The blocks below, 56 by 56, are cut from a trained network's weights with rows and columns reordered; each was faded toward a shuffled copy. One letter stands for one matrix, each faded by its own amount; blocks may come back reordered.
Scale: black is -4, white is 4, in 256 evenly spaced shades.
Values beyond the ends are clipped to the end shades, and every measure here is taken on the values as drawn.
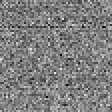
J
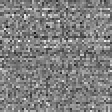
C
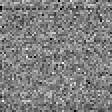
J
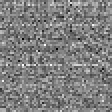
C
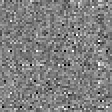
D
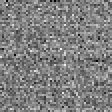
J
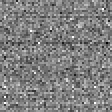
J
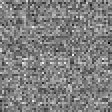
C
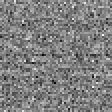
J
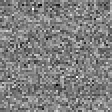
C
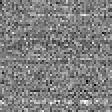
C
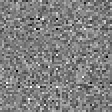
D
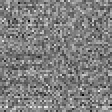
C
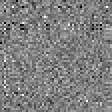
D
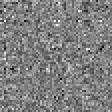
D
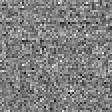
J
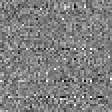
D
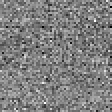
J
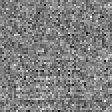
J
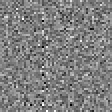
D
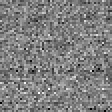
J
